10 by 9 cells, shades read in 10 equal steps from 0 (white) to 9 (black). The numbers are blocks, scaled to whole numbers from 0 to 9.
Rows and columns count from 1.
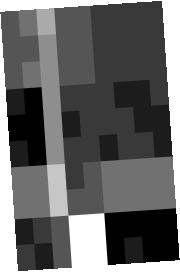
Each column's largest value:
9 9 6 8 7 9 9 9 9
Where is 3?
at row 1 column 3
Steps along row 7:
same down up down down same same same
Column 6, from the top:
7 7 7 7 7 8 5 5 9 9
